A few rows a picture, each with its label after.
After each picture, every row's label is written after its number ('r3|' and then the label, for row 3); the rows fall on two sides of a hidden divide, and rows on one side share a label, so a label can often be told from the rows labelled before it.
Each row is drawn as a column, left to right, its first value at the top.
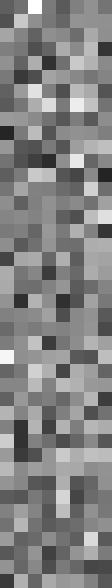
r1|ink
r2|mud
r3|mud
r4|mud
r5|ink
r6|mud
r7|mud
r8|ink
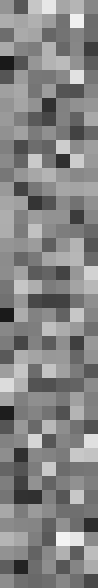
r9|mud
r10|mud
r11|mud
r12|mud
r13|mud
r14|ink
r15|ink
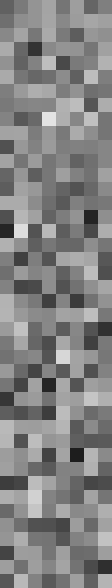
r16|ink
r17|mud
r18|ink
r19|mud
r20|ink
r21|mud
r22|ink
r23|mud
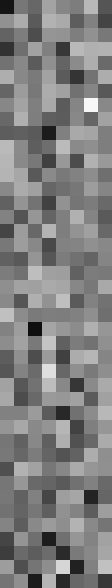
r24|ink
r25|mud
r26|ink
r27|mud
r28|ink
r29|mud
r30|mud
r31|ink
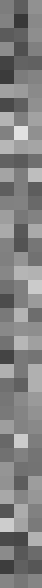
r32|mud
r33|ink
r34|mud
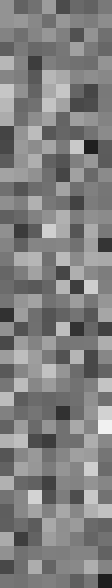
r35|mud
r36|ink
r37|ink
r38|mud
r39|mud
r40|ink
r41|ink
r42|ink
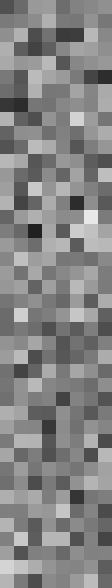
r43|ink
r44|ink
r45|ink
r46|mud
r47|ink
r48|mud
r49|mud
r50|mud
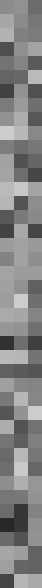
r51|ink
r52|mud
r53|ink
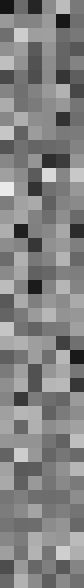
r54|mud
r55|ink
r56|ink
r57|mud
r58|mud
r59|ink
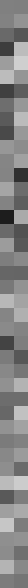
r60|ink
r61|ink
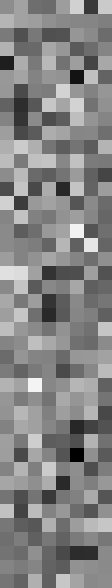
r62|ink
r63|ink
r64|ink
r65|mud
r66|mud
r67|mud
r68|ink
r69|mud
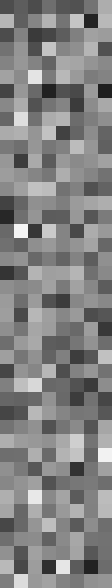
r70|ink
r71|mud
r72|ink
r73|mud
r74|ink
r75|ink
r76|mud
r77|ink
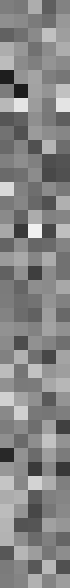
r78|mud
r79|ink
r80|mud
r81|ink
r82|mud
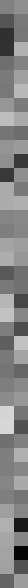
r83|ink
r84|mud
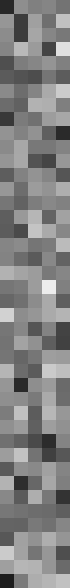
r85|ink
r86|ink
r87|mud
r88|mud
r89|mud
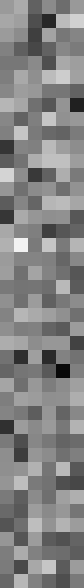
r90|mud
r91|mud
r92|ink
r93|ink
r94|ink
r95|ink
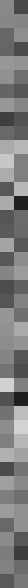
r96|ink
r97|ink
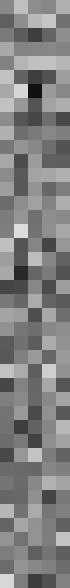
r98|mud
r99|mud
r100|ink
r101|mud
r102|mud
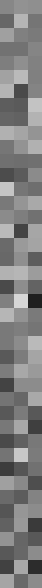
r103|mud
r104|ink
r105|mud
